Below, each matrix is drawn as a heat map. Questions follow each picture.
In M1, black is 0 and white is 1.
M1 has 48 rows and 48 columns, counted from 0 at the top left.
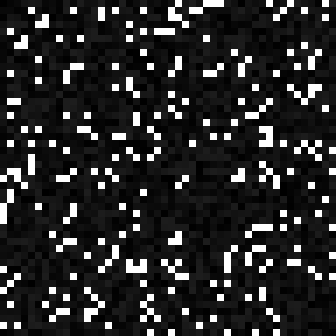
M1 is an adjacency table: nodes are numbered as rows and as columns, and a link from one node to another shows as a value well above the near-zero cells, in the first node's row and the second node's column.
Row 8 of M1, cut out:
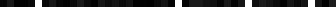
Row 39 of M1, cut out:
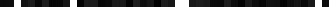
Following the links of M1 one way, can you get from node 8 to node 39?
yes
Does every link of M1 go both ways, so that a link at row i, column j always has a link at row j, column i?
yes
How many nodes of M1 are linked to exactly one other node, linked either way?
0
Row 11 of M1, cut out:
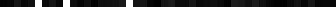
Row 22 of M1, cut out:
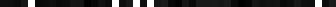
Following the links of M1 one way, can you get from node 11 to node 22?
yes
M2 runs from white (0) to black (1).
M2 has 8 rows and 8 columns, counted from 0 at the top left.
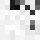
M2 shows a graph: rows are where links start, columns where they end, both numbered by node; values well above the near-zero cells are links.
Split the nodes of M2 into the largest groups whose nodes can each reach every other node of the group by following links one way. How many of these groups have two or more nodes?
0
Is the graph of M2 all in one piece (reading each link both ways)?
yes
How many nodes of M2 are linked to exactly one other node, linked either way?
0
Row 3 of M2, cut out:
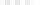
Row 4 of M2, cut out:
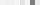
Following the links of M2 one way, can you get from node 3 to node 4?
no
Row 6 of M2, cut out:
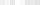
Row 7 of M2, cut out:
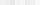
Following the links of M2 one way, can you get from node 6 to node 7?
no
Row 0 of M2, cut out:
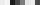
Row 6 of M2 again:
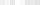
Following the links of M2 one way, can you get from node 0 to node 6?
yes
